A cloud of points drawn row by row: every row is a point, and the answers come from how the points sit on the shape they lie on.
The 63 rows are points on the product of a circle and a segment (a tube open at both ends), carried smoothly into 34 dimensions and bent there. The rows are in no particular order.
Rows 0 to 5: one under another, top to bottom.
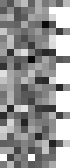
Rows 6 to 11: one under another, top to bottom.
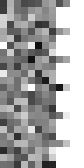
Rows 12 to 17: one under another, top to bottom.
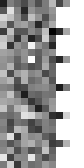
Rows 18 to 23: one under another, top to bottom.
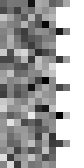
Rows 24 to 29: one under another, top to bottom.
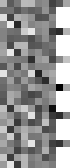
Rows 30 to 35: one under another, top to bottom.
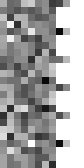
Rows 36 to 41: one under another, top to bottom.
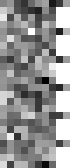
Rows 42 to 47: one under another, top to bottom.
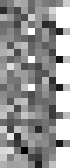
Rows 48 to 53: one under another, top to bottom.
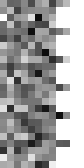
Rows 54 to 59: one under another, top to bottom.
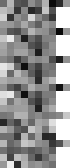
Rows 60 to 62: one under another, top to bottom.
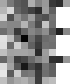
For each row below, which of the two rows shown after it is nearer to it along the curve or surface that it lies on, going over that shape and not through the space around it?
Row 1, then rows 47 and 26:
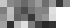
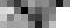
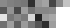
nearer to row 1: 47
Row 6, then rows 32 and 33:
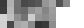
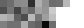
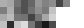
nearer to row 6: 33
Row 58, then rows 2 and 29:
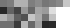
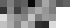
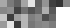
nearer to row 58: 2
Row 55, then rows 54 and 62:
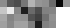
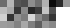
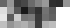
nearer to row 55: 62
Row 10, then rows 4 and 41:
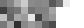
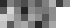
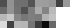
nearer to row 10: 41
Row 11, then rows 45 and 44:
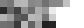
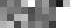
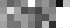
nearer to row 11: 45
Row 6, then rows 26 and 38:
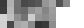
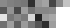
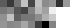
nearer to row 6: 38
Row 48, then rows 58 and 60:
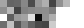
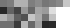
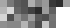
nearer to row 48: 58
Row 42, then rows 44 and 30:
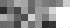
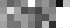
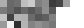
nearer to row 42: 30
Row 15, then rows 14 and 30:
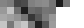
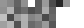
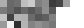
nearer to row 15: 14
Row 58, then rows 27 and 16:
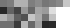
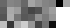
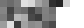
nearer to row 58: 16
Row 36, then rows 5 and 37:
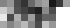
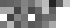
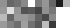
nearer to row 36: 37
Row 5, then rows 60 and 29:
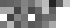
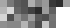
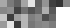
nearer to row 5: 29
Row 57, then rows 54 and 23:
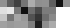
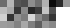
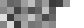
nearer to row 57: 54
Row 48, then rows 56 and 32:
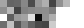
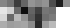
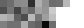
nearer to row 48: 32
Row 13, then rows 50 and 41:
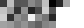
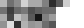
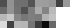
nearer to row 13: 50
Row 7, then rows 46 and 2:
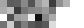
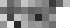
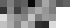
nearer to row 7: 2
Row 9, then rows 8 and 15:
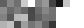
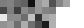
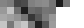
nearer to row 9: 15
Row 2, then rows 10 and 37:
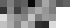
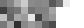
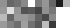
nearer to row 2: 10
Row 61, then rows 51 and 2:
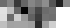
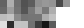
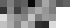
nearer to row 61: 51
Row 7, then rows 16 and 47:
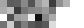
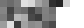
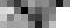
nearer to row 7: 16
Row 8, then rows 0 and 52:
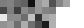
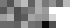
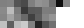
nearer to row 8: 0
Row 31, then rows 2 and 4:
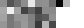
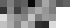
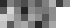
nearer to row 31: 4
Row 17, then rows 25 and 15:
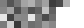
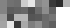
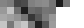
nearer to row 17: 25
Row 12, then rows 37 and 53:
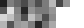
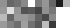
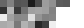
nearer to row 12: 53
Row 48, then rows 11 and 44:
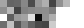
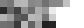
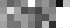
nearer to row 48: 11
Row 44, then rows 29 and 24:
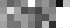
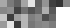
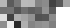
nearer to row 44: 29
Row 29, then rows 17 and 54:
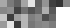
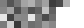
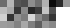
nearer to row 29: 17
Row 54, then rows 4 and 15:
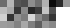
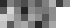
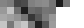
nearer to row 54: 15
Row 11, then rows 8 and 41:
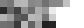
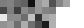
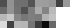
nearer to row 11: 8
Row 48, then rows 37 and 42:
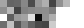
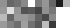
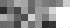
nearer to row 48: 42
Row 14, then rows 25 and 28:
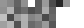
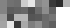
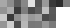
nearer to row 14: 28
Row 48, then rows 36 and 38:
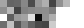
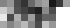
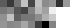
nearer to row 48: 38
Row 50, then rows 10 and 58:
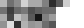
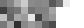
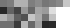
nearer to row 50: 10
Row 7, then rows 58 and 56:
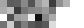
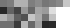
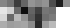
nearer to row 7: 58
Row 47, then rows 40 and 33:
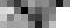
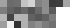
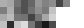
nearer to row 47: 33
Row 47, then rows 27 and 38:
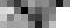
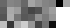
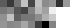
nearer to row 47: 27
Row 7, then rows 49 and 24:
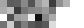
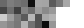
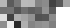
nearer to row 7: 49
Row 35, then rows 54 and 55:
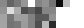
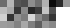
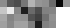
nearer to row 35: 55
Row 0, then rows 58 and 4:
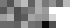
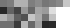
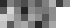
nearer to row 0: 58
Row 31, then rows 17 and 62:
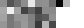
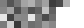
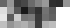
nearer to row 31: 62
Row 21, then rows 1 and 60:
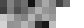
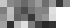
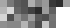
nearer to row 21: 1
